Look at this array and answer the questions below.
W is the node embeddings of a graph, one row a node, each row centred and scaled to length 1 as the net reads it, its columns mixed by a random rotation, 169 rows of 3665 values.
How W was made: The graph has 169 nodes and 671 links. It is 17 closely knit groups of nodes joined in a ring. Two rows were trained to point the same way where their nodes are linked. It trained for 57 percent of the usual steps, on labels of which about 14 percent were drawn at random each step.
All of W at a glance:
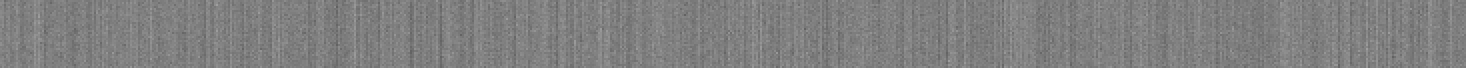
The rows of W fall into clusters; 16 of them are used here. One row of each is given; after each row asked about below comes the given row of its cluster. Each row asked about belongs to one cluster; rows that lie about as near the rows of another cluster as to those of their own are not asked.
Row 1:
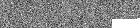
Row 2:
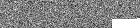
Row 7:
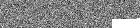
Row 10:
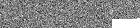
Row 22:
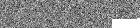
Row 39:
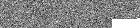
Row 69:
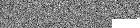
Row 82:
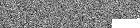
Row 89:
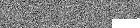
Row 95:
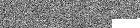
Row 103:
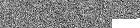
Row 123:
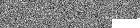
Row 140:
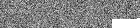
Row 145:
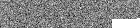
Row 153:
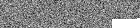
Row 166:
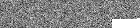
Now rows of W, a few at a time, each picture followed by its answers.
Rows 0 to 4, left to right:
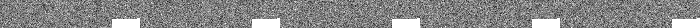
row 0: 69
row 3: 89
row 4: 166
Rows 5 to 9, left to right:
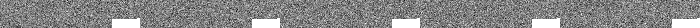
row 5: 10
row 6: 39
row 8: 145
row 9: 1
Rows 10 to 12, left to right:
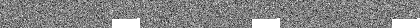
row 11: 2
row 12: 39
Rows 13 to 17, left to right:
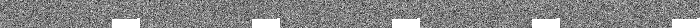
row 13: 39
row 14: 1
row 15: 89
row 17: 69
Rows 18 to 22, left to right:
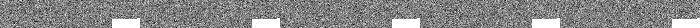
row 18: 103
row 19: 103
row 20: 89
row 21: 82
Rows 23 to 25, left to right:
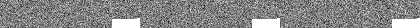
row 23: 166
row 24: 2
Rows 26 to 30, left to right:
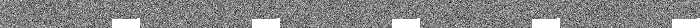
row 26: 103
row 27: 7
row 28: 140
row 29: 95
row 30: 145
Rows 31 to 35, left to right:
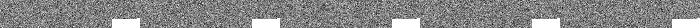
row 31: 7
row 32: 153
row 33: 69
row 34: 95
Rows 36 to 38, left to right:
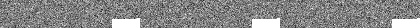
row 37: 123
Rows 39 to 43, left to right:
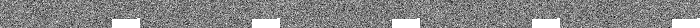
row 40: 95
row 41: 1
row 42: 89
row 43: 95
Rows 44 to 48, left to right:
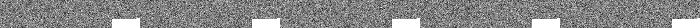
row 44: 166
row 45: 2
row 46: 103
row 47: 39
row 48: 82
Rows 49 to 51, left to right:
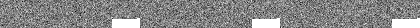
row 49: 89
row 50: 145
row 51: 1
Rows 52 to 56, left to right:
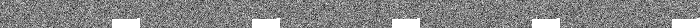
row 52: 140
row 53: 166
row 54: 69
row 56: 166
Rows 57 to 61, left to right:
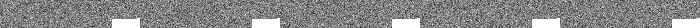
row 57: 166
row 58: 95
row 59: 153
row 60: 7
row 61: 166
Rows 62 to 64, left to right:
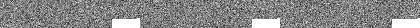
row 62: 95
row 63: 10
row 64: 1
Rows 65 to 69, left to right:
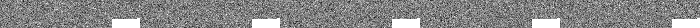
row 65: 69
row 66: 7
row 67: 22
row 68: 2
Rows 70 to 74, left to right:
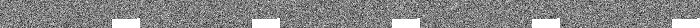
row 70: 2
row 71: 2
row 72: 82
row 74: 89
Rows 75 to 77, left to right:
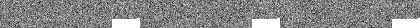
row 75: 10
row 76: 10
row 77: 89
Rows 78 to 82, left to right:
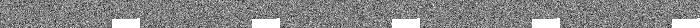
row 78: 89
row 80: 82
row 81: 82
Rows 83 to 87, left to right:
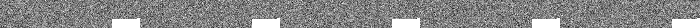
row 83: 140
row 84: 123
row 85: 69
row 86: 145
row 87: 153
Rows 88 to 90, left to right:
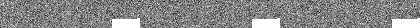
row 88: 1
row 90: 89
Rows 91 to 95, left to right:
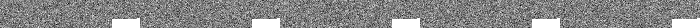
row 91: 7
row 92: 95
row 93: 103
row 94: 95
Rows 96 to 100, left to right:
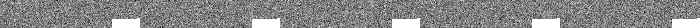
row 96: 140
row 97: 123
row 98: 103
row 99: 82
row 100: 140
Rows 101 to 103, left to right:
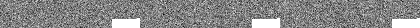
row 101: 153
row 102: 69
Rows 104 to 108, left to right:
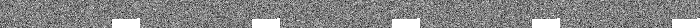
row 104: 140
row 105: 2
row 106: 95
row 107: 1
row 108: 2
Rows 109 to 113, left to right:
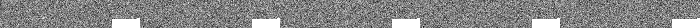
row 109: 123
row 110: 10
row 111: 22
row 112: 10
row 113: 1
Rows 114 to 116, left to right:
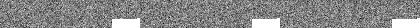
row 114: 140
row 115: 123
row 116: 1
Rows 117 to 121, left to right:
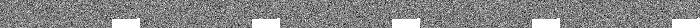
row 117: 39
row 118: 140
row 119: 2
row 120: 22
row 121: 10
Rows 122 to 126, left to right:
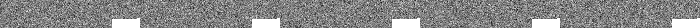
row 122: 123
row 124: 10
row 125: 39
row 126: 82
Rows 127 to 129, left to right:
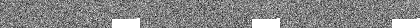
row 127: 166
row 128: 145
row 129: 145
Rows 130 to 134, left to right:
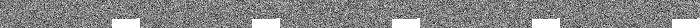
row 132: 103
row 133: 103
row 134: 10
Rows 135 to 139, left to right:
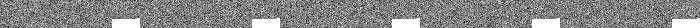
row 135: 153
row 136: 95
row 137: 82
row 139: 145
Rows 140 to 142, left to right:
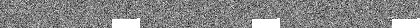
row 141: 140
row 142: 39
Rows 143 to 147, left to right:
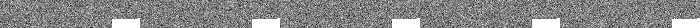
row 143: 140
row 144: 103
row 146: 123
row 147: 7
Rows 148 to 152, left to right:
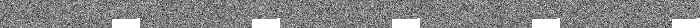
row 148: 95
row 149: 82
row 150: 103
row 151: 69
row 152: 166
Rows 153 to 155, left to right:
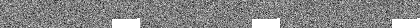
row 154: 10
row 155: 1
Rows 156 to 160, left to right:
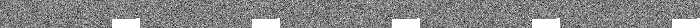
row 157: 95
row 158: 39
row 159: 166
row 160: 10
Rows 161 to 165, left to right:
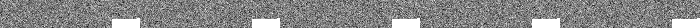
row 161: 166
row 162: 22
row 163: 10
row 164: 82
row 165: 140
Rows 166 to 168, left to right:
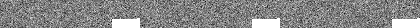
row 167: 89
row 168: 2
